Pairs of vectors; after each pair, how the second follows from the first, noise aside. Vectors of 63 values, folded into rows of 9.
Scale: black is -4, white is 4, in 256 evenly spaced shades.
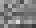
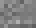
shrunk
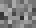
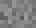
shrunk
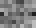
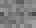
shrunk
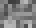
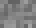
shrunk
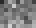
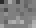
partly zeroed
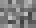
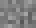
shrunk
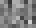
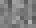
shrunk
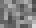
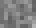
shrunk
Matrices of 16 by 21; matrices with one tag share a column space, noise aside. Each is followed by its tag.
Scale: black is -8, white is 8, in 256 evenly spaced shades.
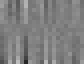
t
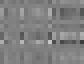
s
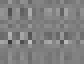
s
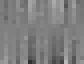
t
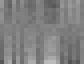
t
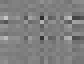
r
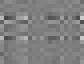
r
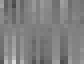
t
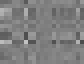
s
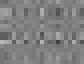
s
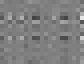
r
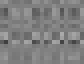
s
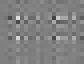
r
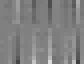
t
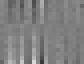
t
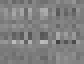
s
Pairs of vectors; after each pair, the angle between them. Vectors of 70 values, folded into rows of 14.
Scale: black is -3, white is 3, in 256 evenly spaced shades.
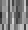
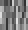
partly opposed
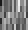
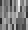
nearly parallel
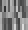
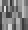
nearly opposite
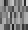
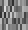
partly opposed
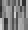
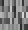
orthogonal
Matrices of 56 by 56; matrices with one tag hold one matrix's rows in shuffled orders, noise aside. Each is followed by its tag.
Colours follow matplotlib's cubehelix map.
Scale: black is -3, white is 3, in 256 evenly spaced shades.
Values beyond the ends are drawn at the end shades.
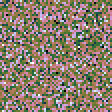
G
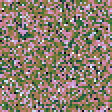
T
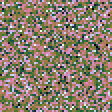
T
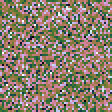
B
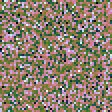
T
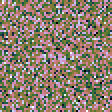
G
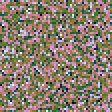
T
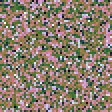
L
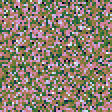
L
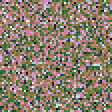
G
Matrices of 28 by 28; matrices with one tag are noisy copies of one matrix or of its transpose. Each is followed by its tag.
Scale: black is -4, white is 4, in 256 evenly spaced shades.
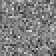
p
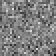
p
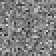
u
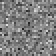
u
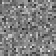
u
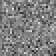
p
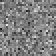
u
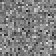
u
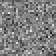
p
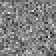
p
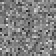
u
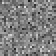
u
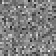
u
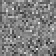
p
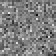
p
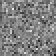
p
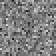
u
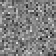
p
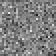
p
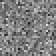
u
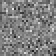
p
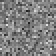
u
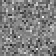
p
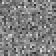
u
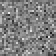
p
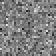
u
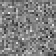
p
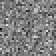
u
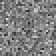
u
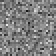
u
